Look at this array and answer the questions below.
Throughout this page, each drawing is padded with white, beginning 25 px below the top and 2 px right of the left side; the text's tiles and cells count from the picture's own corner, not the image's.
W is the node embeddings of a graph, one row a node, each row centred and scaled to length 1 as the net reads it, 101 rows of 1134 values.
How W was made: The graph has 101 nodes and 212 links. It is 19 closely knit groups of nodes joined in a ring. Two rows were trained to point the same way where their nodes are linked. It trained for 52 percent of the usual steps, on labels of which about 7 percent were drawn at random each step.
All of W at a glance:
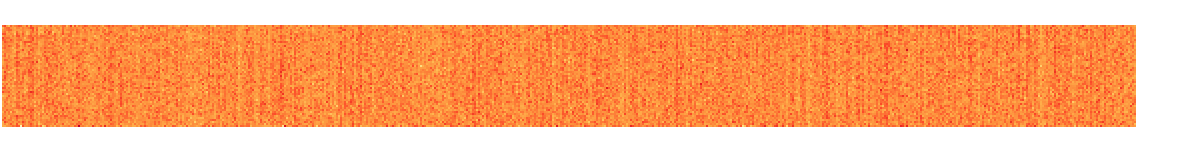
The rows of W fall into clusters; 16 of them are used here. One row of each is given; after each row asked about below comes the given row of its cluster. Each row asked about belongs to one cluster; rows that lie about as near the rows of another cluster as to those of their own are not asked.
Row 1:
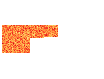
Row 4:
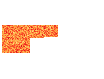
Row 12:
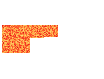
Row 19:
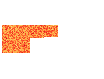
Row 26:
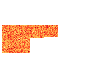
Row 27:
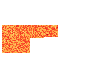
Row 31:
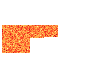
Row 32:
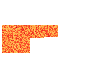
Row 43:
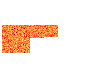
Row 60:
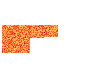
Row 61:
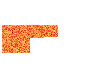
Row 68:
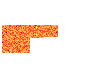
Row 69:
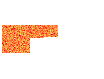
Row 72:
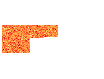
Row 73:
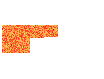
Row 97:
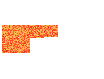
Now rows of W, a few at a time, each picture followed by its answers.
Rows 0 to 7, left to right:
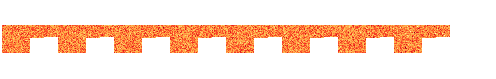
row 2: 61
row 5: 19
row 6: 19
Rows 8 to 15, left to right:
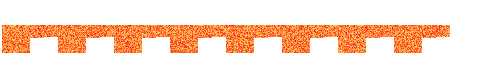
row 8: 19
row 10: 73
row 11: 97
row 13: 72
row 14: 31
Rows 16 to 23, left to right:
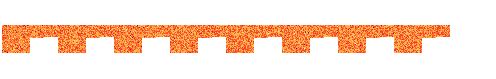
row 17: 4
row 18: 68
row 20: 73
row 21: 4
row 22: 19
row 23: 26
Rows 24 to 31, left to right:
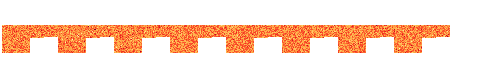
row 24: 61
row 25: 97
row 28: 27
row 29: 60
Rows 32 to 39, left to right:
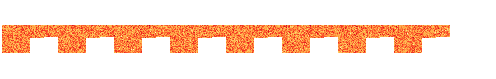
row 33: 68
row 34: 97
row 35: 43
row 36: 68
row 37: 31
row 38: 26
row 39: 1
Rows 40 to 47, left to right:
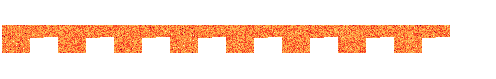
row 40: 1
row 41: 27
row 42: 61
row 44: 32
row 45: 73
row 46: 97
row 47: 4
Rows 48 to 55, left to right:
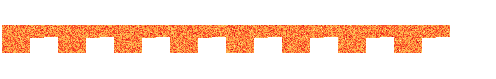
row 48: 43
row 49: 68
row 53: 72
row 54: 26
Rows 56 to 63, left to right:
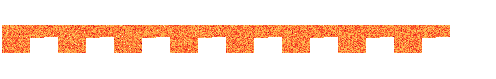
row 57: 19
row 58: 1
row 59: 12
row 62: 72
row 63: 72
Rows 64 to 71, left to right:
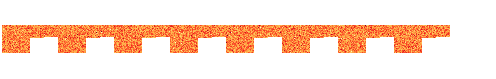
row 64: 26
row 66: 12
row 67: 72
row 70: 68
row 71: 97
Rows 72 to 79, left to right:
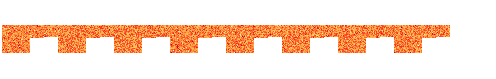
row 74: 43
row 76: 60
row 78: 26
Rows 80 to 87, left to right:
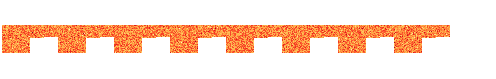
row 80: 32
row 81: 73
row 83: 32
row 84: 72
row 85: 61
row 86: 60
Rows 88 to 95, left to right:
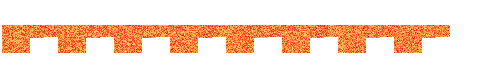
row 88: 4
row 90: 1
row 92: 27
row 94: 26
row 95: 69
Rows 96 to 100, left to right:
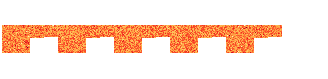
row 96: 43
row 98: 19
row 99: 27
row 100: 68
